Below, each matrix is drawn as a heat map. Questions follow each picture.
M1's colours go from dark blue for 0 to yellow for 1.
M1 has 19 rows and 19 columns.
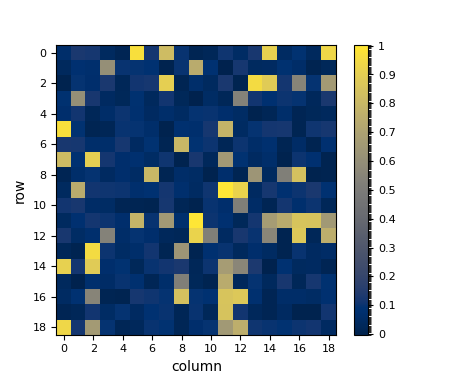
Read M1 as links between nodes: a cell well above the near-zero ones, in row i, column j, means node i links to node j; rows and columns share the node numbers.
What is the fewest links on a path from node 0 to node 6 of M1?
5
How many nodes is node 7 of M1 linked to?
3
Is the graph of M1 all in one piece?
no
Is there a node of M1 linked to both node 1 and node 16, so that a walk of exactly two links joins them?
no
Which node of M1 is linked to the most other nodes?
node 11
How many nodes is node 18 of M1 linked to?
4
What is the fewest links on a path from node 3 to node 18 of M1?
2
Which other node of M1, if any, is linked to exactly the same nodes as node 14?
node 18
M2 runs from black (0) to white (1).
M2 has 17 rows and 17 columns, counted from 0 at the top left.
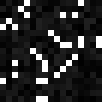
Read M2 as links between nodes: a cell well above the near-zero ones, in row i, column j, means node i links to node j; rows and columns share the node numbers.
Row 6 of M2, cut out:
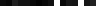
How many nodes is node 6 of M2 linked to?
3
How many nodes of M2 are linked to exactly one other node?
4
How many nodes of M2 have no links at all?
2
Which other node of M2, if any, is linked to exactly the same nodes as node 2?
none
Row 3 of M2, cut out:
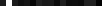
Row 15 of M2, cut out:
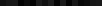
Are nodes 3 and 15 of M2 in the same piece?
no
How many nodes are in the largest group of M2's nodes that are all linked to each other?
3
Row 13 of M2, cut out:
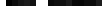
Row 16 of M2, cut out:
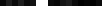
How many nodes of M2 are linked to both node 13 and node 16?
2
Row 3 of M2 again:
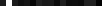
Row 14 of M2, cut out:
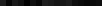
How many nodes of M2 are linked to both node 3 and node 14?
0
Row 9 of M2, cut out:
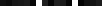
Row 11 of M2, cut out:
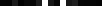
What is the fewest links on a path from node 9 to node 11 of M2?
4
